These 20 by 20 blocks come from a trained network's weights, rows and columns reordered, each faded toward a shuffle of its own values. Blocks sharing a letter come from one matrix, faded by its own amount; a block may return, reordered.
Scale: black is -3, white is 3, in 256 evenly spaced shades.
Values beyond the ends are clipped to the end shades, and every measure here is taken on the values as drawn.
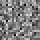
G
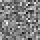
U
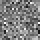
G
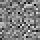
G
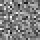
U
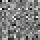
G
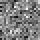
U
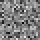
U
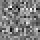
G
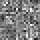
G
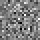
U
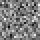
U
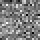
G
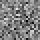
U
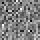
G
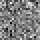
U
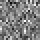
U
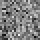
U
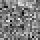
U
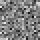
U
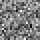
U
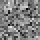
U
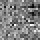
G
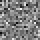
U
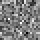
U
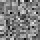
G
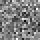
U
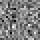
G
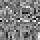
G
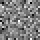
U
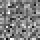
G
